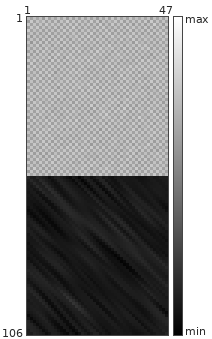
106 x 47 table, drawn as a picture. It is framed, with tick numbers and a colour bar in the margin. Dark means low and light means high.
It is made of 2 by 1 panels. Panel 1,1: high, checkered. Panel 2,1: very low, slanting down to the right, faint in contrast.
